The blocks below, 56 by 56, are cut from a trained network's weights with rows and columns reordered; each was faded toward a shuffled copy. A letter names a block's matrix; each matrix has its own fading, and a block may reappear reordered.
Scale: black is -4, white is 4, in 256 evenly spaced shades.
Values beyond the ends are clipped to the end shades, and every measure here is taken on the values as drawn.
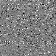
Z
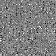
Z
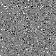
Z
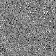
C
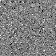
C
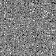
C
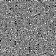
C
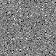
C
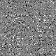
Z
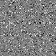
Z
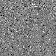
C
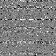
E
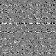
E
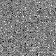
C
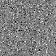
C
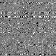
E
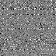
E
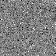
C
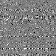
E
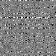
E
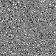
Z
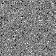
C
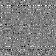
E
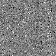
C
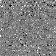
Z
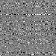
E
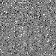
Z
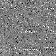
Z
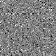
C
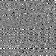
E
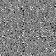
C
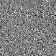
Z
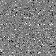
Z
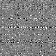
E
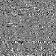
E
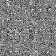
Z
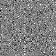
C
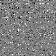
Z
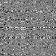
E
